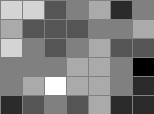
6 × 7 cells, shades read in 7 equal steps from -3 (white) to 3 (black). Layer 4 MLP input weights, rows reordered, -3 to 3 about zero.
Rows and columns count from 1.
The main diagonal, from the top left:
-2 1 1 -1 -1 2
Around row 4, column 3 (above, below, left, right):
1 -3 0 -1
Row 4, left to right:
0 0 0 -1 -1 0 3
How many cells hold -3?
1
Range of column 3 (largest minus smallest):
4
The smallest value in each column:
-2 -2 -3 -1 -1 0 -1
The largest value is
3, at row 4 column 7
